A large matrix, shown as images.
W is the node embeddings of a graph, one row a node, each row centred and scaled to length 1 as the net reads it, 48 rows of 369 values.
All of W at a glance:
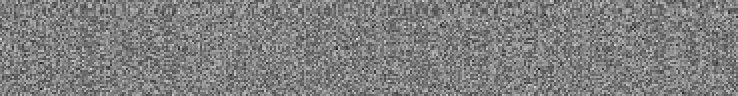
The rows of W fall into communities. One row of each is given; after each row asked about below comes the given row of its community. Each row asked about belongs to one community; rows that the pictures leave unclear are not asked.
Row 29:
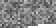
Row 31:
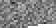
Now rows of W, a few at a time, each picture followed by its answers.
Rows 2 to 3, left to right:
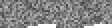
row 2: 31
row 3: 31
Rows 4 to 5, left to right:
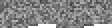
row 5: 29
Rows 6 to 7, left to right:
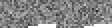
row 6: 29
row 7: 31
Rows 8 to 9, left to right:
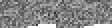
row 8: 31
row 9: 29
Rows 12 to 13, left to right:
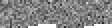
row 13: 31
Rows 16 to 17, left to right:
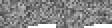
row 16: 31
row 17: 29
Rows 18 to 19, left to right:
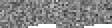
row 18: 29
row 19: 31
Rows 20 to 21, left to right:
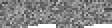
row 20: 31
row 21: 29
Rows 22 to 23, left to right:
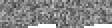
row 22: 29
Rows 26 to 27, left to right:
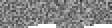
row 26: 29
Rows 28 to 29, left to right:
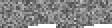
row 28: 31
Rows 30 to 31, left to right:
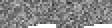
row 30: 29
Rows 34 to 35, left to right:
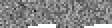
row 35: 31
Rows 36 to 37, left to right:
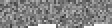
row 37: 31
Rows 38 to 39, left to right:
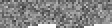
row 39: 31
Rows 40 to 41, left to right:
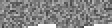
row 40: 29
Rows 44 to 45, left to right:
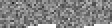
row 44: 31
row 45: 31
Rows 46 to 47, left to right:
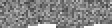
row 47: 29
